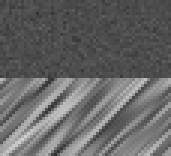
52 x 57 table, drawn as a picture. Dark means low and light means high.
The table splits into 2 rows of 1 panel. Panel 1,1: low, fine-grained, faint in contrast. Panel 2,1: middling, slanting up to the right, strong in contrast.
